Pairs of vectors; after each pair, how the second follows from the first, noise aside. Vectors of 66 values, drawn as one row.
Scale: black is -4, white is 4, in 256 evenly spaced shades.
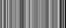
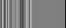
partly zeroed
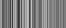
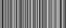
shuffled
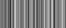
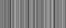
shrunk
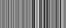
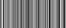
shuffled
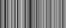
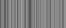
shrunk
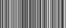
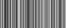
shuffled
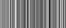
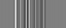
partly zeroed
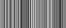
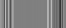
partly zeroed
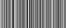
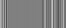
partly zeroed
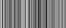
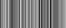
shuffled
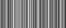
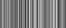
shuffled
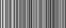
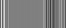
partly zeroed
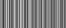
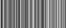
shuffled
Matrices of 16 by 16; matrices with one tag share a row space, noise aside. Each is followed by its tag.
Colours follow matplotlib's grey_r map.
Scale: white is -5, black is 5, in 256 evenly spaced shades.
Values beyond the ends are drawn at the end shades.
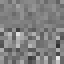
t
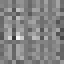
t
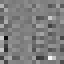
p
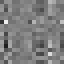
p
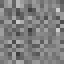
t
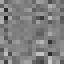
p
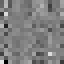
p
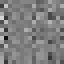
p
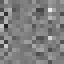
p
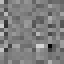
p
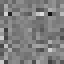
p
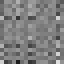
t
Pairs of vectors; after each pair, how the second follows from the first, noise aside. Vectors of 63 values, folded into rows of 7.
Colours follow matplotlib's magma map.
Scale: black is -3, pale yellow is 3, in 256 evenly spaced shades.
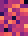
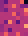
partly zeroed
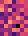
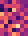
negated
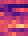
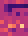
partly zeroed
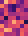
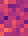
shrunk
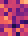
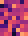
shuffled
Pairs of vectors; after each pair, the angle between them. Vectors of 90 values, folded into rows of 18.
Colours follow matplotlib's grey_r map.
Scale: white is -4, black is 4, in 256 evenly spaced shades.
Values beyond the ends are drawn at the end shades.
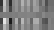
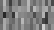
partly aligned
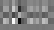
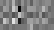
nearly parallel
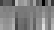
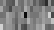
partly aligned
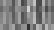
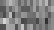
orthogonal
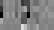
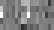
nearly opposite
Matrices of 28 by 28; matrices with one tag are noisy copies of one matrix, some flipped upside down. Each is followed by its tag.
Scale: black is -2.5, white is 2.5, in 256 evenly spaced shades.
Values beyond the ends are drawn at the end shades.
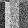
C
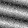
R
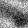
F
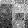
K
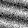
R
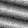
R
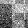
K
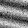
R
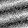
R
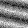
R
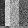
C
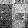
K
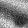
F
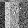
C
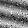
R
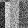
C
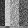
C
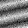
R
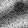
F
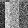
C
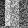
C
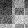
K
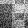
K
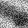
F
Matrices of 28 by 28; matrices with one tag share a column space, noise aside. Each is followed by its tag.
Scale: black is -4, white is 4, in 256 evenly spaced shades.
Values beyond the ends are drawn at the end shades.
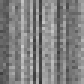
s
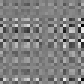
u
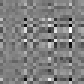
u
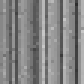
s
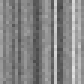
s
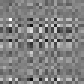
u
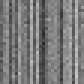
s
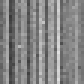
s
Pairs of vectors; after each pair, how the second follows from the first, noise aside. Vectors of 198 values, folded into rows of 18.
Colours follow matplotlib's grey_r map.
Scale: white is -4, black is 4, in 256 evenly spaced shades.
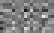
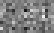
sign-scrambled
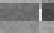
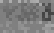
partly zeroed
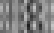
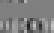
partly zeroed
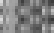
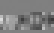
partly zeroed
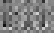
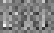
negated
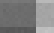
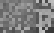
sign-scrambled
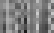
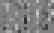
partly zeroed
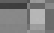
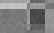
negated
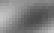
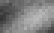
negated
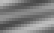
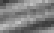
negated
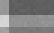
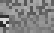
sign-scrambled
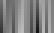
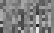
sign-scrambled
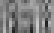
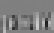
partly zeroed
